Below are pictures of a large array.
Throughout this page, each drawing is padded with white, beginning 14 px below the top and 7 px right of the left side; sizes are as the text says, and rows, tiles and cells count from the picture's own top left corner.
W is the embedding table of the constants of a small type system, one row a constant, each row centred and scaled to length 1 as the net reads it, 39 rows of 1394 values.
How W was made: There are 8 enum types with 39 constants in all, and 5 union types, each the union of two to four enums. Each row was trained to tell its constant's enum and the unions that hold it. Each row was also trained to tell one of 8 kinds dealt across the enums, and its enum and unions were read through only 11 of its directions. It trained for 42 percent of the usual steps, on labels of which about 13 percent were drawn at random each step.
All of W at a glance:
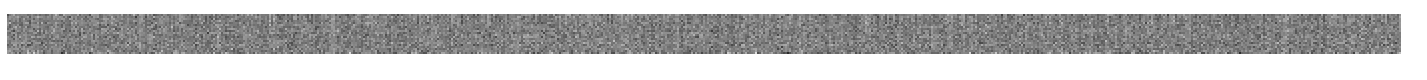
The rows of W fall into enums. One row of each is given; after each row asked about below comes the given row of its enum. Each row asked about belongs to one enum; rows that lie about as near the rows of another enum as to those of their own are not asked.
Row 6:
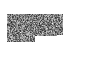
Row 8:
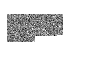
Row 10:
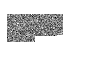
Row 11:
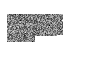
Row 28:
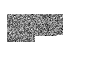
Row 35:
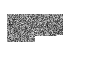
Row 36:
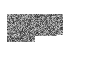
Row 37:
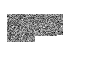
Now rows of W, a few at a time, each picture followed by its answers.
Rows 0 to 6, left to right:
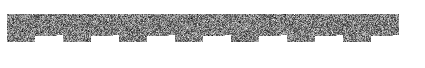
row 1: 6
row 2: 36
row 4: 36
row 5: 35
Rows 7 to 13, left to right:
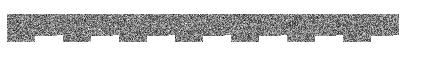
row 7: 36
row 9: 36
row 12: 37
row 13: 6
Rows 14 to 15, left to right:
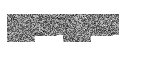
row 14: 10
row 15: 35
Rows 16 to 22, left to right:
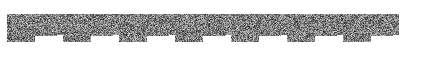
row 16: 37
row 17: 36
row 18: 6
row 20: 6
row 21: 37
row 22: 37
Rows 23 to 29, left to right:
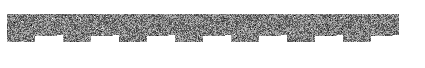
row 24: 6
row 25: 36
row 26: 6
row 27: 11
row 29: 37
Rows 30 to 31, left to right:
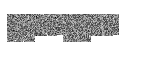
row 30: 10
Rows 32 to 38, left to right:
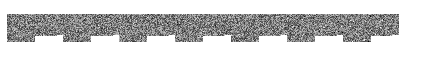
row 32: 37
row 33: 10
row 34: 11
